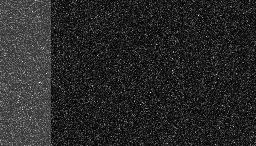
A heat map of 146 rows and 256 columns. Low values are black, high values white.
A vertical seam about 20% of the way across splits the table, and the left part is higher. There are no regular stripes. The values are skewed, with a long tail toward high values.
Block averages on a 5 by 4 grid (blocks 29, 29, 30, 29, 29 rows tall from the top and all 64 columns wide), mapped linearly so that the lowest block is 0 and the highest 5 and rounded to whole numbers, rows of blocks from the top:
5000
5000
5000
5000
5000
